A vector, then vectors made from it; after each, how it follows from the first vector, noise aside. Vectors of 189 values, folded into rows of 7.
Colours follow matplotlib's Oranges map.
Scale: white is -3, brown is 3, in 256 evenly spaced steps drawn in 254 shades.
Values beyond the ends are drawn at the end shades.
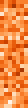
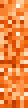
reversed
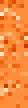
partly zeroed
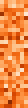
negated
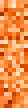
negated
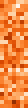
reversed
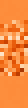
partly zeroed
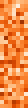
reversed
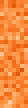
shrunk
